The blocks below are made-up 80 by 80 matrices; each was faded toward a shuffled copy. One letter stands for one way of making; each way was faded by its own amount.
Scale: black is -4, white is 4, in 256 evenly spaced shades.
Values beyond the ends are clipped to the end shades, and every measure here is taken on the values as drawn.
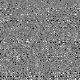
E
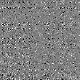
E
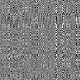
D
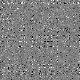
E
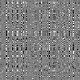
D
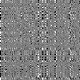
D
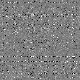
E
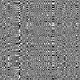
D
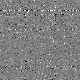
E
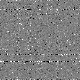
E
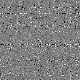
E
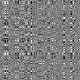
D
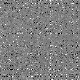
E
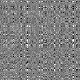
D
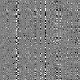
D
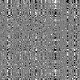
D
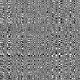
D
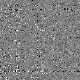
E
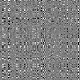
D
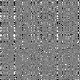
D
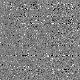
E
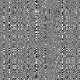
D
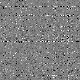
E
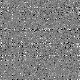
E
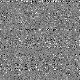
E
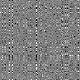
D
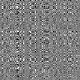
D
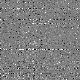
E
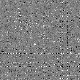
E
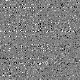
E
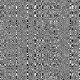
D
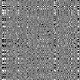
D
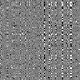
D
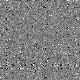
E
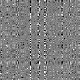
D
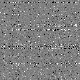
E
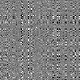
D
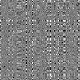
D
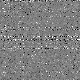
E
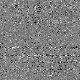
E
